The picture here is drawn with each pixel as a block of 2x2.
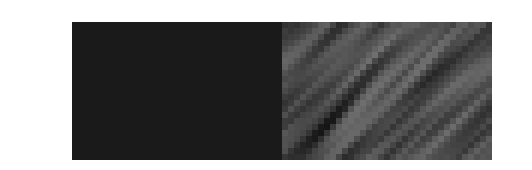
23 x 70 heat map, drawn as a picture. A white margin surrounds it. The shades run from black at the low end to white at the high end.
The table splits into one row of 2 panels. Panel 1,1: very low, flat. Panel 1,2: low, slanting up to the right.
